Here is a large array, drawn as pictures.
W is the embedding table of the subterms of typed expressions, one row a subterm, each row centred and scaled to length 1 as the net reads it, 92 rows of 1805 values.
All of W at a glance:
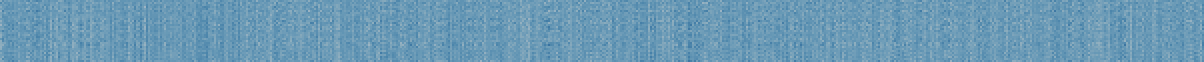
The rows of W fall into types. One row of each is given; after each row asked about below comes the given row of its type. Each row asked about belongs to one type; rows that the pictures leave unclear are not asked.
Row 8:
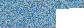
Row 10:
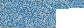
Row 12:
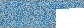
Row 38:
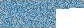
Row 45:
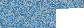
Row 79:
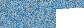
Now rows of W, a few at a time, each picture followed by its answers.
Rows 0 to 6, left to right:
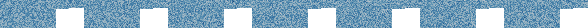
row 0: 10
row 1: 38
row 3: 12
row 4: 12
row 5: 8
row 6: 38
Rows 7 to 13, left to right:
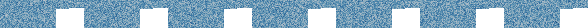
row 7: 38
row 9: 79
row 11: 8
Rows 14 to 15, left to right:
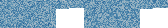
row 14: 8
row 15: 10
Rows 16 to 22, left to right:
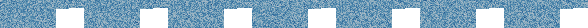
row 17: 38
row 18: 38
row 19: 79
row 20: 38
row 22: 38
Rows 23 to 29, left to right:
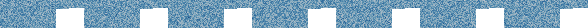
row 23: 45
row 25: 12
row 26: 10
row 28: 8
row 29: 45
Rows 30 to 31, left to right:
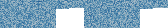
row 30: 8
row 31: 10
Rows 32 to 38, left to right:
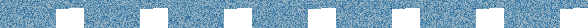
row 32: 10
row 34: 12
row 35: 12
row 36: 38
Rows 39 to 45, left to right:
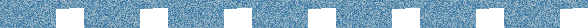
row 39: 8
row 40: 45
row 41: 10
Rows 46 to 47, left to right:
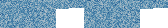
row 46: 10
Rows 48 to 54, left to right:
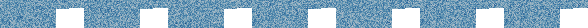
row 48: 12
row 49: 10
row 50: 45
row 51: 12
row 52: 38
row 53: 12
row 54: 12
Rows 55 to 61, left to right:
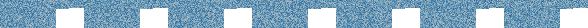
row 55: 10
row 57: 10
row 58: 38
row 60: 38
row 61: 79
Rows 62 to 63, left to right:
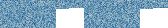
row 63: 38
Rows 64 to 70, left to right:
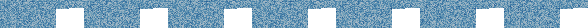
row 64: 8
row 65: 38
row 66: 8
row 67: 8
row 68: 38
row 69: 12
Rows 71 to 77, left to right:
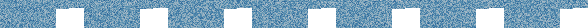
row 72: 79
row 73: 10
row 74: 8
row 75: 8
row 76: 45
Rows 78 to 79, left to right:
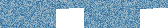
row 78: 45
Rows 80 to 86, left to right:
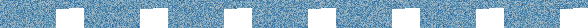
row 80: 12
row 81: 45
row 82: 8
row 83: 45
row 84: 45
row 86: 12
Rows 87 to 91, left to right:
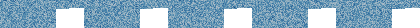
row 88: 45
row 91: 12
